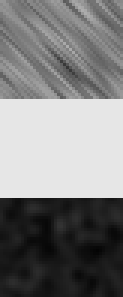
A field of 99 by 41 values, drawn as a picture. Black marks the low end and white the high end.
The table splits into 3 rows of 1 panel. Panel 1,1: middling, slanting down to the right. Panel 2,1: very high, flat. Panel 3,1: very low, blotchy, faint in contrast.
